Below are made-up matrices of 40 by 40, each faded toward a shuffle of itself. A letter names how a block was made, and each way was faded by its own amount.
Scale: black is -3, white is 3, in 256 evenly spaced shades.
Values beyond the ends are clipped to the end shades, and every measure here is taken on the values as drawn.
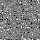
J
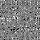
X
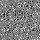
J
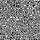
J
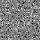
X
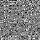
X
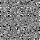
X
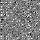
X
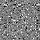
J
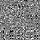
X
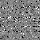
J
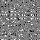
J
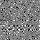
J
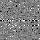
J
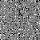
X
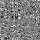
X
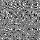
X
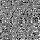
X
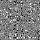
X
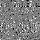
J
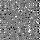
X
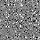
J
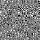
X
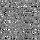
J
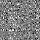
X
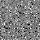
J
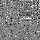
X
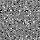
J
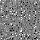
X
